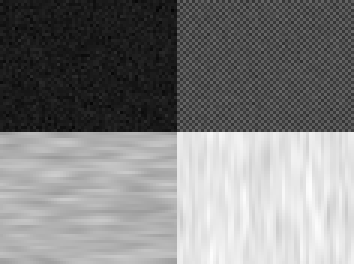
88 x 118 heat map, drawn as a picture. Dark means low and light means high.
It is made of 2 by 2 panels. Panel 1,1: very low, fine-grained, faint in contrast. Panel 1,2: low, checkered. Panel 2,1: high, streaked across, faint in contrast. Panel 2,2: very high, streaked downward, faint in contrast.
